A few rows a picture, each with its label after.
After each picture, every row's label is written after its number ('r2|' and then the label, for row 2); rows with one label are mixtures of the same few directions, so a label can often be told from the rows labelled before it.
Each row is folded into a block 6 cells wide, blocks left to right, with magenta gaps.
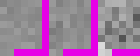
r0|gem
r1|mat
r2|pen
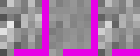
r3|mat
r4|mat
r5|mat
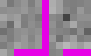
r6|mat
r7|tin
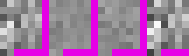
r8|mat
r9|mat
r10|gem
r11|mat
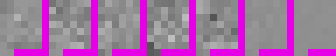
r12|tin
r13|gem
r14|mat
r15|pen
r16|tin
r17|mat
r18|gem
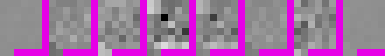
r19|tin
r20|pen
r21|pen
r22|tin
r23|tin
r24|pen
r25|mat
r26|pen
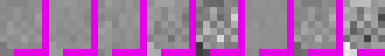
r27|pen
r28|pen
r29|mat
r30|pen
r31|pen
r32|mat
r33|pen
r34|pen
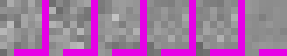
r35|mat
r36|gem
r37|tin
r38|pen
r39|pen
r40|tin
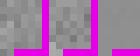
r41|mat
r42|pen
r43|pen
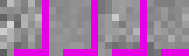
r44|mat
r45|gem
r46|tin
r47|pen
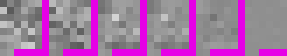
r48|gem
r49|gem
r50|tin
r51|tin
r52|tin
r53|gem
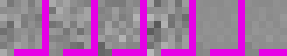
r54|mat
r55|gem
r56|pen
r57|mat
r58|pen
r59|pen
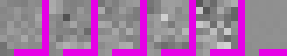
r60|pen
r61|tin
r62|gem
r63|tin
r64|gem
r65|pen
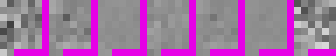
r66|mat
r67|tin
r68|pen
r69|mat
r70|tin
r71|tin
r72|gem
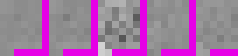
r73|tin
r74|tin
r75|pen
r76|mat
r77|pen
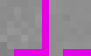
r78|pen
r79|tin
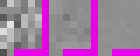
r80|mat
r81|tin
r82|gem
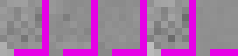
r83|pen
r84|tin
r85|pen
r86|pen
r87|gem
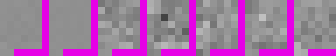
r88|pen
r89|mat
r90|gem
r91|tin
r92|mat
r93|tin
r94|pen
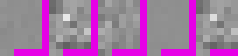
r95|mat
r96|tin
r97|mat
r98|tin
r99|tin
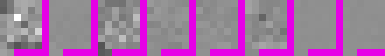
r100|tin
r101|pen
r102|pen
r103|gem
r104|gem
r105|tin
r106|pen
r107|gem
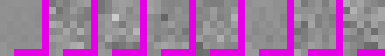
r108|pen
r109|gem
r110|tin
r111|tin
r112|pen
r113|pen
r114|mat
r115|gem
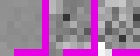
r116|pen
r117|tin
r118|pen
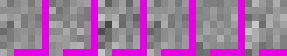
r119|mat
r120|gem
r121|mat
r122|mat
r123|pen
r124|mat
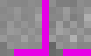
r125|pen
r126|pen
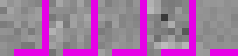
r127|gem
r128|mat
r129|mat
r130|tin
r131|pen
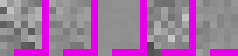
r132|gem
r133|gem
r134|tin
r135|pen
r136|mat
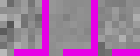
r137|mat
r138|tin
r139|pen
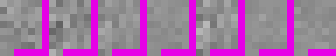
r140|gem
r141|mat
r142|mat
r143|gem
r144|mat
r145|tin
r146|gem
